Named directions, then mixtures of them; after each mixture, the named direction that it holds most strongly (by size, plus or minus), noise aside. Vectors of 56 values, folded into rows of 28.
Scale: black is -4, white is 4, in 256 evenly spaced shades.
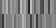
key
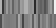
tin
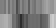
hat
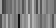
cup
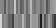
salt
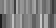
salt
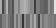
tin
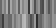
key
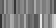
salt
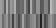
salt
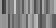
salt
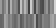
key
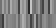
key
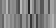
key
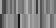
cup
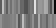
tin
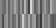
key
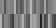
salt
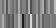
key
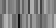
cup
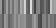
key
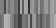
hat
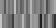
salt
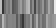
tin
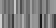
salt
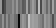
cup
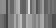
hat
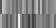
cup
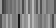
cup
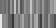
salt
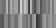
key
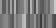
salt
